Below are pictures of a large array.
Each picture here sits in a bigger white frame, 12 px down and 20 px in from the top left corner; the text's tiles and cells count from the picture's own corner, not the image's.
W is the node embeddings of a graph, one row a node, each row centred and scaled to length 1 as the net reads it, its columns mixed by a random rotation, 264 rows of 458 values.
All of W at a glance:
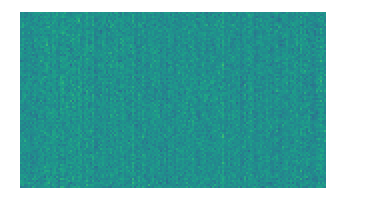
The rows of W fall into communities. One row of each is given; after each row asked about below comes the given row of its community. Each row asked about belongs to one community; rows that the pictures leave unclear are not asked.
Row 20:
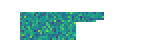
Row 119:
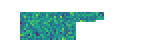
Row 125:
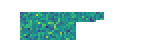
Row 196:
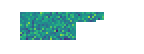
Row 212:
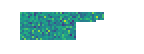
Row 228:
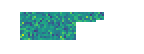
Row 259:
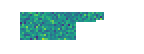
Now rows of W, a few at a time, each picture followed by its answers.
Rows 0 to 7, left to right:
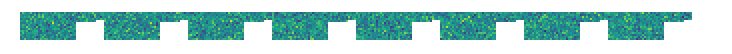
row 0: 259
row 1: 212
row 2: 228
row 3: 20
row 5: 259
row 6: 259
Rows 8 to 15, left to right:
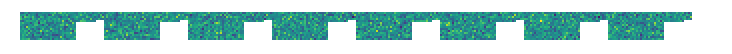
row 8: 228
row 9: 196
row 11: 259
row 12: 196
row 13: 196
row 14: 125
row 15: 212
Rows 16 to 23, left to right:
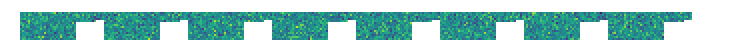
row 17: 259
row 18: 119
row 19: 20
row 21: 212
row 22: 125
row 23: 212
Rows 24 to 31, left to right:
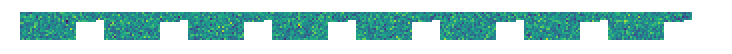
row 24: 228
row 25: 125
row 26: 196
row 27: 20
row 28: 228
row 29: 259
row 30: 259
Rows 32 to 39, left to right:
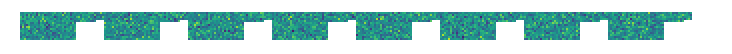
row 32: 259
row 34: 196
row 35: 259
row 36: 196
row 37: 228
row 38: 259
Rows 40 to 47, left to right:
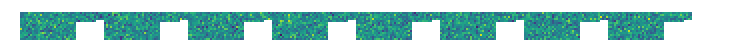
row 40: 125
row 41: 259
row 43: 125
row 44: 259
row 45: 125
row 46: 212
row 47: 196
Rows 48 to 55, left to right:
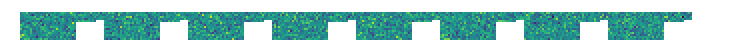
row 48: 228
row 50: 259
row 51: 259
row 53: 228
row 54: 212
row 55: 125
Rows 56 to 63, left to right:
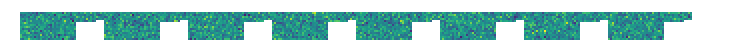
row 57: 212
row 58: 259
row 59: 228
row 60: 212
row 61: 125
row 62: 196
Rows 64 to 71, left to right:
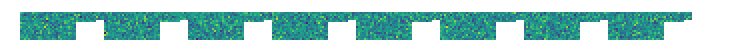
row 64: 20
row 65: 119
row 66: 119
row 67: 212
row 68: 228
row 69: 212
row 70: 259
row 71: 228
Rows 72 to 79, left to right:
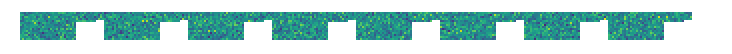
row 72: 228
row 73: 228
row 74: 119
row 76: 259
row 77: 196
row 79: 212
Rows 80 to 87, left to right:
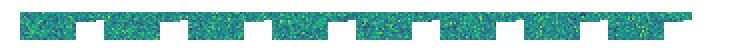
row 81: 212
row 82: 196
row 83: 125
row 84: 125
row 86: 259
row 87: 196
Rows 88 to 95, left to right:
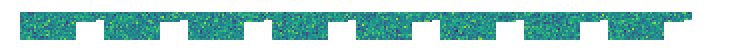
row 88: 228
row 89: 259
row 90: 228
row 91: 196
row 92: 196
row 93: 20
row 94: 212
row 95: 119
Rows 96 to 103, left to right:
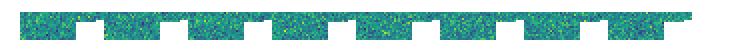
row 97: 228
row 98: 125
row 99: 212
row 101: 119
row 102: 119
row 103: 119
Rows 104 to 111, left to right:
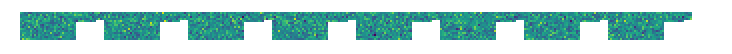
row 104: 228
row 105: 119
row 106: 212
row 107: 119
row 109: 125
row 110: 228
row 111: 125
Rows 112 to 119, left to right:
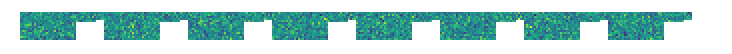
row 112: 196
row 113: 20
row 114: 119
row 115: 212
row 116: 20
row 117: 228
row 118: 259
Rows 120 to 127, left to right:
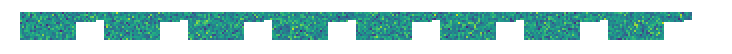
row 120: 259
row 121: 259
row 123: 125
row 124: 20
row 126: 196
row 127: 20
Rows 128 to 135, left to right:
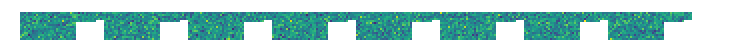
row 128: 228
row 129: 20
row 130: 20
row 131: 125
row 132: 119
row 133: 20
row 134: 119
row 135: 125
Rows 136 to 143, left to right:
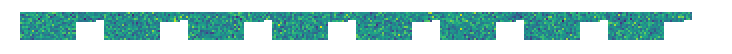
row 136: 20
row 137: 212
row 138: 228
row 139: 196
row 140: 212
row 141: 125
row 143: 196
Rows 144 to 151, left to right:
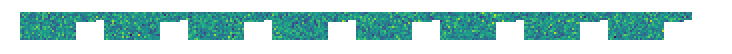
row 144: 212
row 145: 125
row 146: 228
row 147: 212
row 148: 228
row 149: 228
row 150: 20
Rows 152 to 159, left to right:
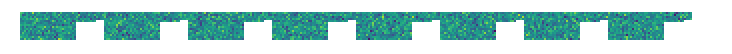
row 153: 20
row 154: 196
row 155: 20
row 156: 20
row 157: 212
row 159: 20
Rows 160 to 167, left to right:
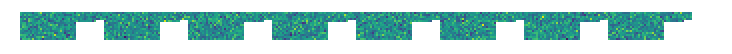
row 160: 125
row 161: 228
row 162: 259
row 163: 20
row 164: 228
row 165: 119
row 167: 212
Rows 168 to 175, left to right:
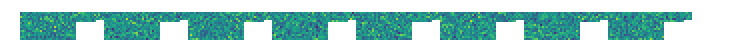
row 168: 196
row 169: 125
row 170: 228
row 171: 228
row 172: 196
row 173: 20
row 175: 228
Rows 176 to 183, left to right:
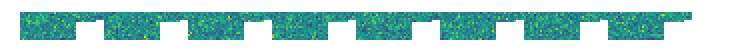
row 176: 125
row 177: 228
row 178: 119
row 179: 228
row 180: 125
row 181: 259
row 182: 259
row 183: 196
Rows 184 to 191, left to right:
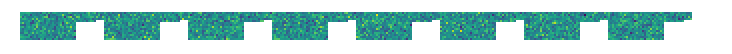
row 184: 212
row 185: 228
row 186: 20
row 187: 212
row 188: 125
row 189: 119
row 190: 259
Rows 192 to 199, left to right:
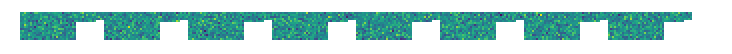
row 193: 20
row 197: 259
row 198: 20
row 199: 259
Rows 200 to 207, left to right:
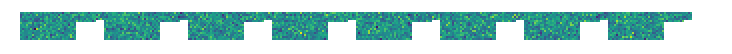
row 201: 125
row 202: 259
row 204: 212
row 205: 196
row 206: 119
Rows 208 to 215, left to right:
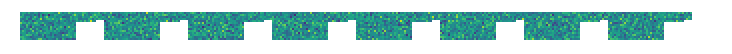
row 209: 119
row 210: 196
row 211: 20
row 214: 228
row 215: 228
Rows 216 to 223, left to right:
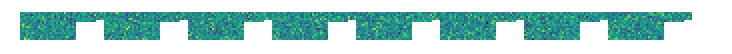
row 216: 259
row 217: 20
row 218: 119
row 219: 212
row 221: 228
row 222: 119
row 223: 228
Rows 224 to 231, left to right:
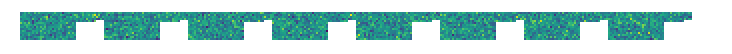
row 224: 196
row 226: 212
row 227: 20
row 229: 212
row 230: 125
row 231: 125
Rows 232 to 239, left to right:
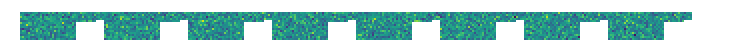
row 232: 196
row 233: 259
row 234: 119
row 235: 259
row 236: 228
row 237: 125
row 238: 259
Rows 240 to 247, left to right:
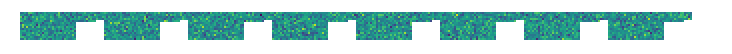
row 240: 259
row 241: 119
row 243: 119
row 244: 212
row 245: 20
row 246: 20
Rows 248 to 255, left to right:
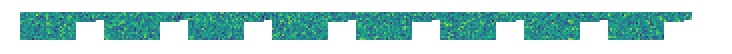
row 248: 20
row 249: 125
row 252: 20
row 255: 212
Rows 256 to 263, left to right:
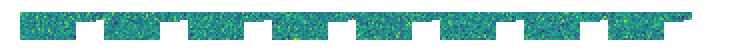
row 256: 212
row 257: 212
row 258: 259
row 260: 228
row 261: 125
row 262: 228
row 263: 125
